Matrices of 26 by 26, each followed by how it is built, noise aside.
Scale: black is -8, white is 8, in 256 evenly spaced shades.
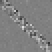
banded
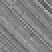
Toeplitz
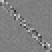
banded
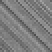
Toeplitz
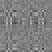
low rank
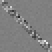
banded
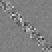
banded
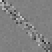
banded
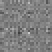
low rank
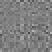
low rank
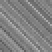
Toeplitz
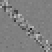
banded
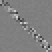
banded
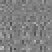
low rank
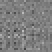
low rank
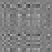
low rank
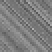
Toeplitz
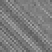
Toeplitz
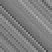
Toeplitz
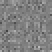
low rank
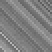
Toeplitz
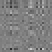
low rank
